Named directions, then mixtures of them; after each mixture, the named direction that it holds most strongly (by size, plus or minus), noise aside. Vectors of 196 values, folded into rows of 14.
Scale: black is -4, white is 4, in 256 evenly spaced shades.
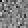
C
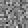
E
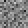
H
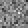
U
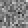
U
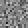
E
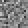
E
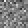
H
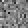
C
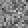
U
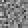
E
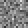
H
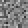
E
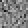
C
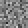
E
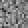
U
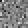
C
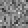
U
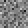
H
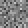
H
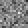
U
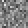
H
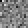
C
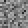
H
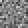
C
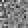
C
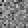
H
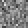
U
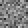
E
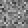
U
